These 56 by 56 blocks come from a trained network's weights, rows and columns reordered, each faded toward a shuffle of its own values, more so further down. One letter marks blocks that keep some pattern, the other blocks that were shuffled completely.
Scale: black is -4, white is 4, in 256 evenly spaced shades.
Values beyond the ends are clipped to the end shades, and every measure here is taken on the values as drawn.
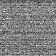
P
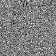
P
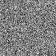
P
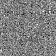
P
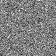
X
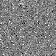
P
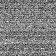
P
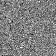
P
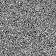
X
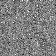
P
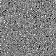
P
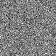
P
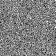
X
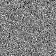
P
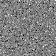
X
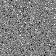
X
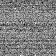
P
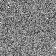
X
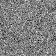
X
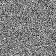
X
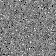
X
